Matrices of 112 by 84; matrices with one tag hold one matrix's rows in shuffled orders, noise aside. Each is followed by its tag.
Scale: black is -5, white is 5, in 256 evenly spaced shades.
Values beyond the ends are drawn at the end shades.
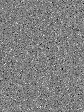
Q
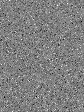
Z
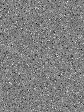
Z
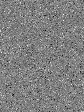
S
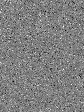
S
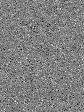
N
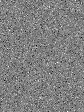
Z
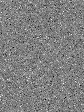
S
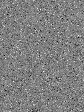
Q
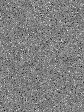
Z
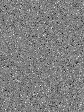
Q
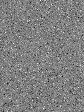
Q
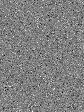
Q
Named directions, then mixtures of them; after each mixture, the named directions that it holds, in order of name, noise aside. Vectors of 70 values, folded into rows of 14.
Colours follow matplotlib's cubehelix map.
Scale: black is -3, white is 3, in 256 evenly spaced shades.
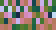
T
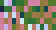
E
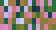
E, T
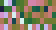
E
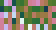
E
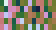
E, T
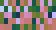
T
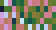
E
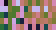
E, T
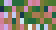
E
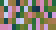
E, T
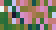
E, T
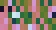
E, T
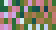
E, T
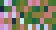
E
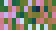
E, T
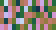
E, T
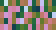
E, T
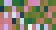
E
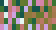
E, T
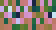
T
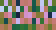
T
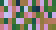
E, T
